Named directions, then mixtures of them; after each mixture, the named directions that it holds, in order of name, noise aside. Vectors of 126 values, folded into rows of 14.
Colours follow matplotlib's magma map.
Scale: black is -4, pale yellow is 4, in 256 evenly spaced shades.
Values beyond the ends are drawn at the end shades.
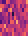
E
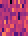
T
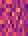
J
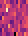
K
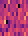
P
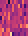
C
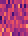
C, E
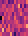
C, E, K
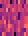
K, T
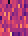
C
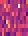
K, P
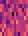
C, E, P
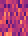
C, J, P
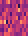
J, P, T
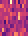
T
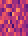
J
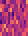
E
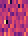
P, T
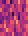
E, T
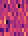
P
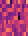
E, J, T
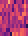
C, T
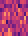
C, J, P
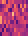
C, E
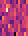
K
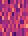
C, J, K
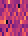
J, P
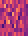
J, P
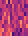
C, J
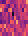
E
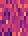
C, J, P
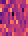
E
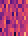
E, K, P
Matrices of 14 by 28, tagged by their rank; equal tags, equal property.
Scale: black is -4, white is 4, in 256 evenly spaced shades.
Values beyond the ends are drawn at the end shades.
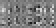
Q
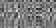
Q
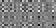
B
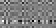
B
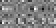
Q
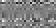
B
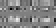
B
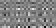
B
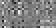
Q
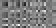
B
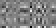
B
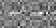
Q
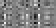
B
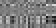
B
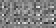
Q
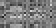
Q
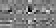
Q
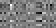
B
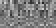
Q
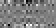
B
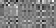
Q
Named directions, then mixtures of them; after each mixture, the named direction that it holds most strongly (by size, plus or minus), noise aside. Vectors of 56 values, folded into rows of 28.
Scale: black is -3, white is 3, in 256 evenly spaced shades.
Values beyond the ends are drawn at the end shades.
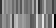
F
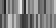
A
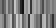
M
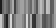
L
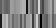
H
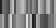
L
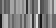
H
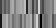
H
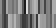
A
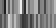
A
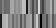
H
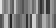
L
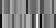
H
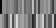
F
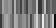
F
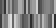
A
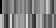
L
